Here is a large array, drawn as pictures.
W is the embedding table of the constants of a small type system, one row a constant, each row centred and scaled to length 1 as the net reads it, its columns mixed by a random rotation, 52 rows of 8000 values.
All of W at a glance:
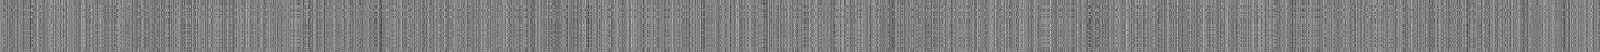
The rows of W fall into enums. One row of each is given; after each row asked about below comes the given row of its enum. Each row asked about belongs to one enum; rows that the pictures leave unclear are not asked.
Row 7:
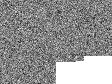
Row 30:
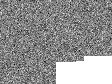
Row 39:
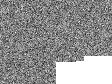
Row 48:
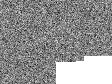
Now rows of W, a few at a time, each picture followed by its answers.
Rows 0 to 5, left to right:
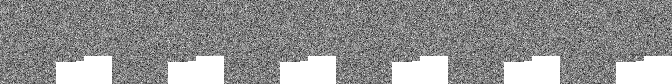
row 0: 39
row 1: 48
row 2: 39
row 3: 39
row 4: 39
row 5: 7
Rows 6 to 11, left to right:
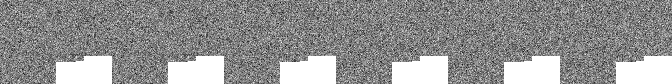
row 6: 7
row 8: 48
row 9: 30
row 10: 30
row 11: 39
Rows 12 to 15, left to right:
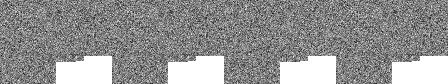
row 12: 7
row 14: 39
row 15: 7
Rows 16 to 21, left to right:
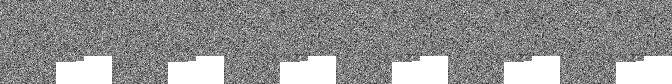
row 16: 30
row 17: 30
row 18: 7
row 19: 7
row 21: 7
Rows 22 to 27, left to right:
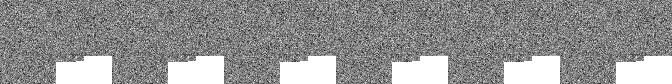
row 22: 7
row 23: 7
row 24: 48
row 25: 48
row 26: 48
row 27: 7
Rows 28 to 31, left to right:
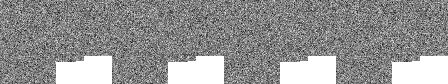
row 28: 48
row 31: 48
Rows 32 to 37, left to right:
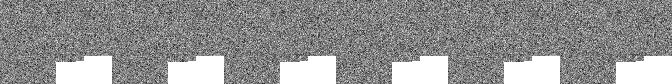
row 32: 48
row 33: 48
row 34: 7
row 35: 30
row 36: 48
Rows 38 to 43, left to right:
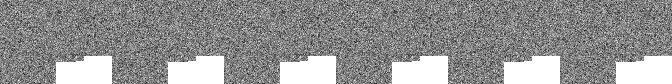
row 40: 7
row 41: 7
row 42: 39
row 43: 48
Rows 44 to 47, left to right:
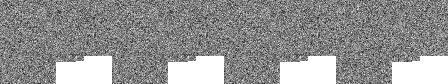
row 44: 7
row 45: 7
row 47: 39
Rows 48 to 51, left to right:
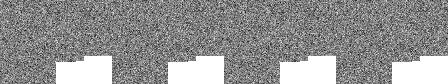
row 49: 30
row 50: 48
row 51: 30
